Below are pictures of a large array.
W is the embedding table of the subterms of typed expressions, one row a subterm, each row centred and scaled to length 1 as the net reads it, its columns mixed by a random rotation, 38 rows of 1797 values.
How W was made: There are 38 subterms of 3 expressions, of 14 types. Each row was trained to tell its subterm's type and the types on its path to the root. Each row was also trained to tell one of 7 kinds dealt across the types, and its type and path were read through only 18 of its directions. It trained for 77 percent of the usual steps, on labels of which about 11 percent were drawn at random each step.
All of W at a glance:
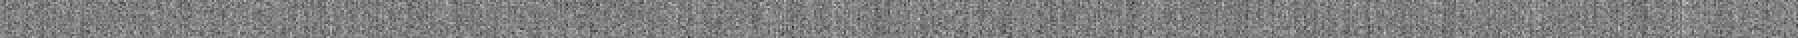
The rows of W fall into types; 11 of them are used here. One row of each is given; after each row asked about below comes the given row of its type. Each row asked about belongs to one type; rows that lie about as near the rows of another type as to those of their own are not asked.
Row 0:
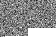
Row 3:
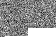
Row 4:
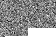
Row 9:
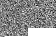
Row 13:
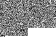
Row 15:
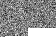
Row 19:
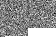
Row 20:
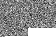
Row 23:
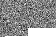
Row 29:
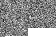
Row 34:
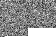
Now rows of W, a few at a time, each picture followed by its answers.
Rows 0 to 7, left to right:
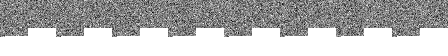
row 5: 3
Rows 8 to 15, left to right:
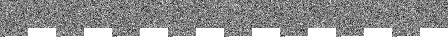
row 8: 20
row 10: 13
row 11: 19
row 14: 13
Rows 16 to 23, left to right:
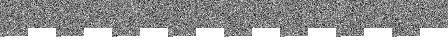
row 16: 9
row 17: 13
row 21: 9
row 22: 3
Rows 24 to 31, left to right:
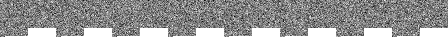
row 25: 9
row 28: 9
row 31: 19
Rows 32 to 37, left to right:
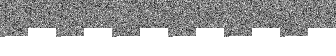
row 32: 20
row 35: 20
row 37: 20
